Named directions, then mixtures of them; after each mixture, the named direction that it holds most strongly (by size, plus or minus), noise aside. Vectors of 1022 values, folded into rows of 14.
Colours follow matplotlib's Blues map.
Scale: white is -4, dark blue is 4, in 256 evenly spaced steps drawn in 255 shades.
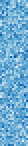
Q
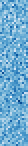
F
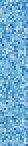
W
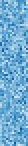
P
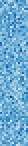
F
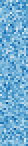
W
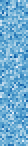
Q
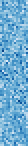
P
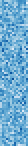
P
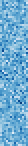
P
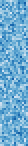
P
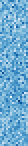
F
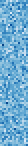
W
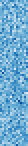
F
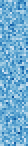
P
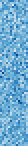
F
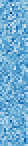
W
